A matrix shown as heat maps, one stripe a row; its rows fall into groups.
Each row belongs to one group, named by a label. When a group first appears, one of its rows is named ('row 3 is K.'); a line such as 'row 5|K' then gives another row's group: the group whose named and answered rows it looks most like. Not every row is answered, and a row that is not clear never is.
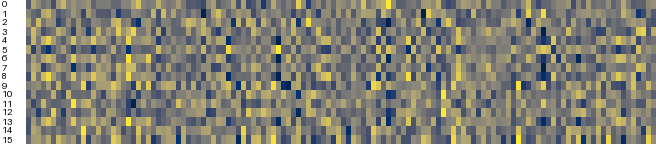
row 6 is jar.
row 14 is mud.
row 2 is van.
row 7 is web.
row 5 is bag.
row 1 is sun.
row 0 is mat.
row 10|van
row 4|jar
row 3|web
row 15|mud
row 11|sun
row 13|jar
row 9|mud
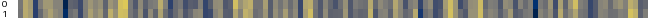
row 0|web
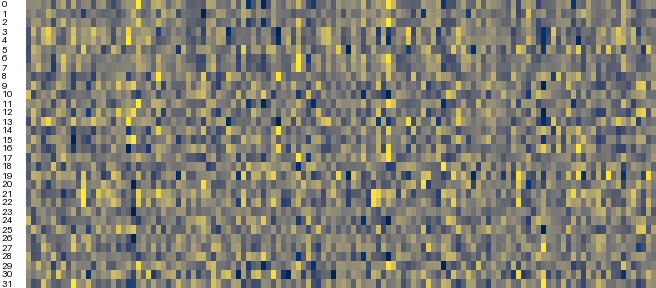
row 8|bag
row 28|van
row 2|mat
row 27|sun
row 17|mat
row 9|web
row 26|sun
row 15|web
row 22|mud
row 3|jar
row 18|van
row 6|mat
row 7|mat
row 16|bag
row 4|jar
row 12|web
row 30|mud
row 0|mat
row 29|mat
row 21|mud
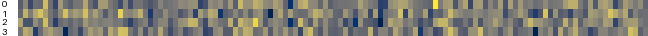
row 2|van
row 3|web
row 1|jar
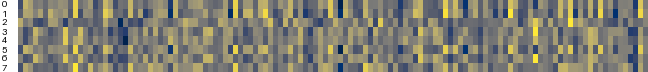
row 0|mud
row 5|mud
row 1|mud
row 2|bag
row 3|sun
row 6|sun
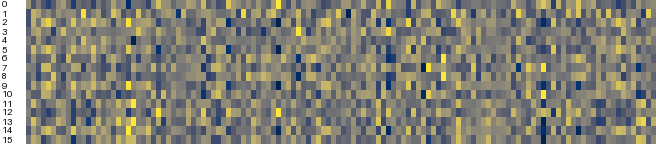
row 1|mud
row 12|bag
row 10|sun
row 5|jar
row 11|web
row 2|jar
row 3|mat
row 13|web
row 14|jar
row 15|web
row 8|van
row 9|jar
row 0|bag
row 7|sun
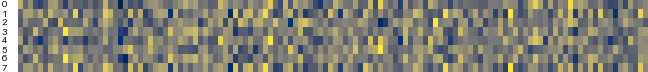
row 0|bag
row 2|van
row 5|mat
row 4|bag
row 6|sun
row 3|sun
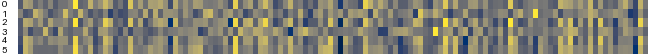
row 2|mud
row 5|mud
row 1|sun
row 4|mud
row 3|van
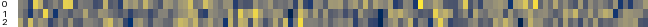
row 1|van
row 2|van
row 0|sun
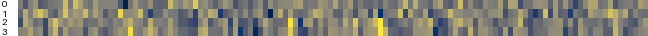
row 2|mat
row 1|jar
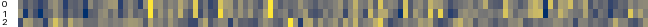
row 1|bag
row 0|bag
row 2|mat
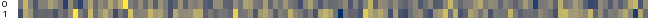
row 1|mud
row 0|web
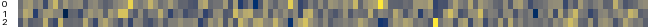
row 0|mat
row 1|web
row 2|van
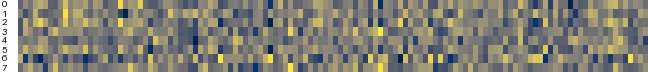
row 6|bag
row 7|mat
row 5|jar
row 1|sun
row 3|mat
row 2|jar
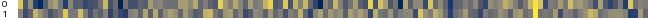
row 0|bag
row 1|sun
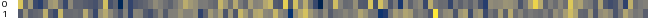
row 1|van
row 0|bag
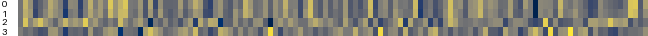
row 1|web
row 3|bag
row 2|jar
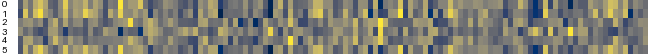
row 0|jar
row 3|bag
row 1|jar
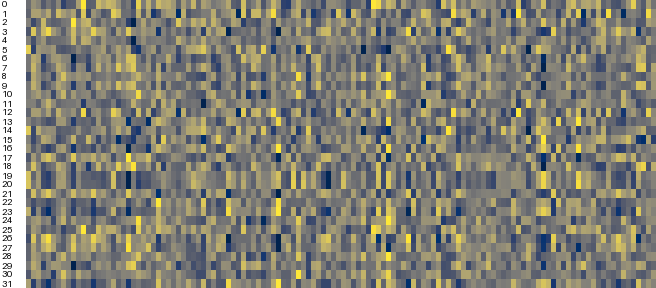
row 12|mud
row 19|bag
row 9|web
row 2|sun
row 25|mud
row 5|van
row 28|mat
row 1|mud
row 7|web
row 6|web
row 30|mat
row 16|bag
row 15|sun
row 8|mat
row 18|web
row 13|bag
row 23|bag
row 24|mat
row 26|jar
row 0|mud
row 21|jar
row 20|bag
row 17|jar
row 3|jar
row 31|bag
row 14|van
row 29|web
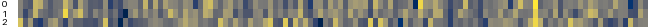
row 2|bag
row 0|sun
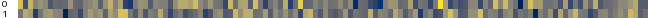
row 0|van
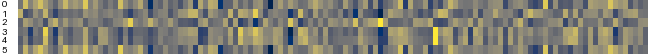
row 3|van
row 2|mat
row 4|van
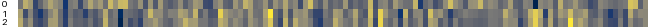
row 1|bag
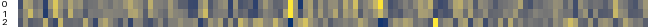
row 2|van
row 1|mat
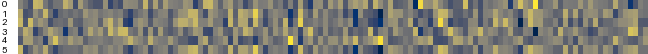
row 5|van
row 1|van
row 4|mat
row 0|sun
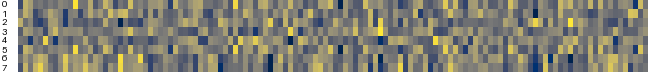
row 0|mud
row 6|jar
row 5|mud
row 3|mat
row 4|van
